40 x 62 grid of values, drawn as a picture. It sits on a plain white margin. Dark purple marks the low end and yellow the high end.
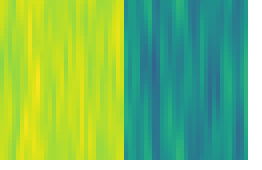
It is made of 1 by 2 panels. Panel 1,1: very high, streaked downward, faint in contrast. Panel 1,2: middling, streaked downward.
